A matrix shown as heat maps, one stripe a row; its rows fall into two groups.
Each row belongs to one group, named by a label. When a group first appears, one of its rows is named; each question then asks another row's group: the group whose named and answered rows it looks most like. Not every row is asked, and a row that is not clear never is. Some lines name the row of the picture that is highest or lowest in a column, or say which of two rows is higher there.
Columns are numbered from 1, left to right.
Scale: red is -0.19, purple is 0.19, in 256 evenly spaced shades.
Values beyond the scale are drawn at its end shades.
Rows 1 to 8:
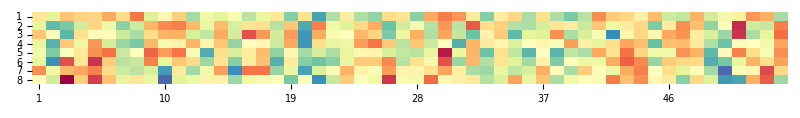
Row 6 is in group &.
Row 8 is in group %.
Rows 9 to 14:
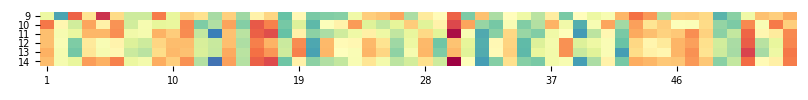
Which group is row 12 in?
&
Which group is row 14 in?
&
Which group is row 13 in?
&
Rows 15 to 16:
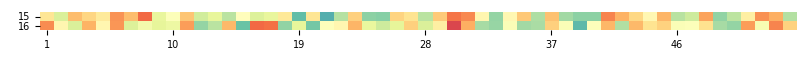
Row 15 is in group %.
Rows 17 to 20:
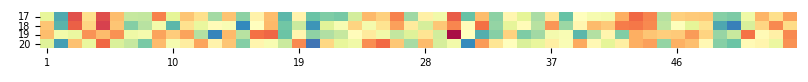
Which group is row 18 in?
%
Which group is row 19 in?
&
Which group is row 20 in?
&
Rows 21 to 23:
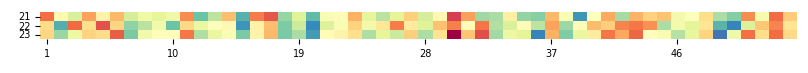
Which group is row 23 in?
%
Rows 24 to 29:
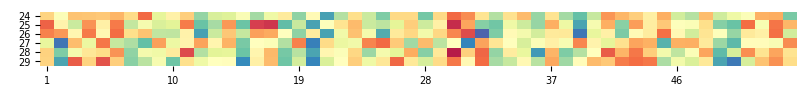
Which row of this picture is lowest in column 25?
27
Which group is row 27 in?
&
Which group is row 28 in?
%
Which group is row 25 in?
%
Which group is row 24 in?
%
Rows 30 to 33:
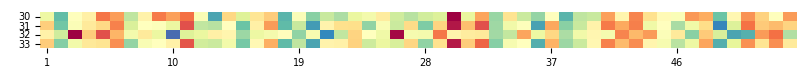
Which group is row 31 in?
%
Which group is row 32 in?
%
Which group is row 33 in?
%
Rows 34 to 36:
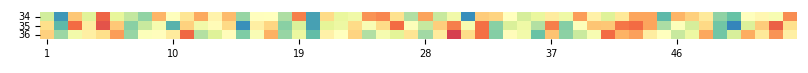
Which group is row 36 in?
%
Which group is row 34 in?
&
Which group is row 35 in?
%
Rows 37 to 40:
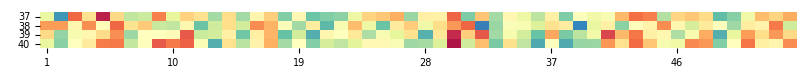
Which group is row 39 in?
%
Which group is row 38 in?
%
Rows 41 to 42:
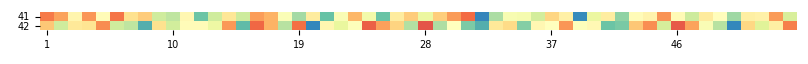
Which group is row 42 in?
&
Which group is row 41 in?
%
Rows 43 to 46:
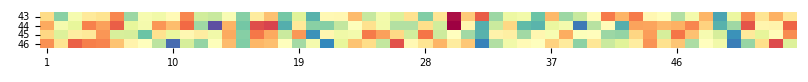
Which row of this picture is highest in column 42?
44
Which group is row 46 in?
%
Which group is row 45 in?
&
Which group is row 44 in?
&
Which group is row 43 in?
%
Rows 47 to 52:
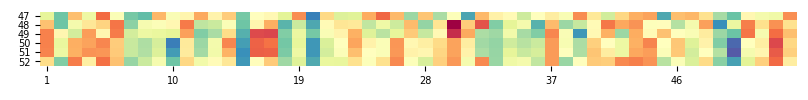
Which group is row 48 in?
%
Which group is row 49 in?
%
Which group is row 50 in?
%
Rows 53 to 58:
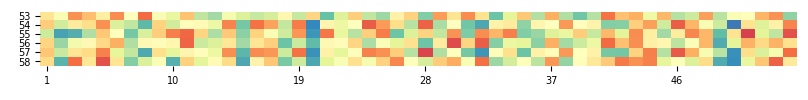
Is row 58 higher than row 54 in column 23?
No
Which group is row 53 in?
%
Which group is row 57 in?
&
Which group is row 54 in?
&
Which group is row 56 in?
%
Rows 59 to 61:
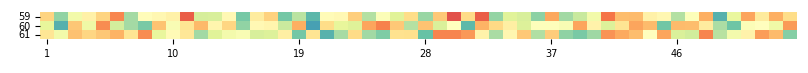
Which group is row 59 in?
%
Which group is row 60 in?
&
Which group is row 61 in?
%
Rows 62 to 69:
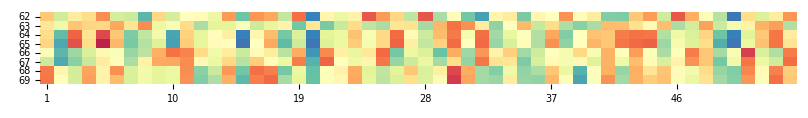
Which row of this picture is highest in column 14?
63
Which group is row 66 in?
&
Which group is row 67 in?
&
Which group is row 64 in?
%
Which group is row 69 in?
%
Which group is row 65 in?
%
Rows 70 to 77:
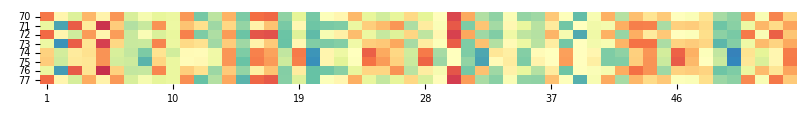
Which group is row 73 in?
&
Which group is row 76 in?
&
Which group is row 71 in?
&
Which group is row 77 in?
%
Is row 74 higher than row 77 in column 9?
No
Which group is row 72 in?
%
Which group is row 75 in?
&
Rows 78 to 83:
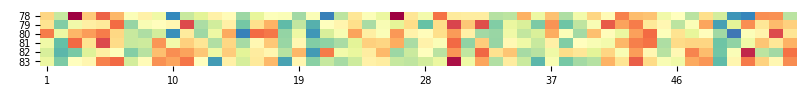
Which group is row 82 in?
&
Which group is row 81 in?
&
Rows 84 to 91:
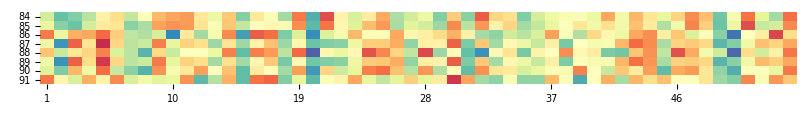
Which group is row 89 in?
&
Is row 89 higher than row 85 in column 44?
No
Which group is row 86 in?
%
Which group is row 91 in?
%
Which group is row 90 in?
&
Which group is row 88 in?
&
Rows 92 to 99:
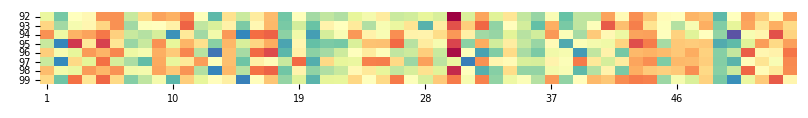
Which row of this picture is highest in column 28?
93
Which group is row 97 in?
&
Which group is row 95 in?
&
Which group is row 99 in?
%
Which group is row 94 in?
%
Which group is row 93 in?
%
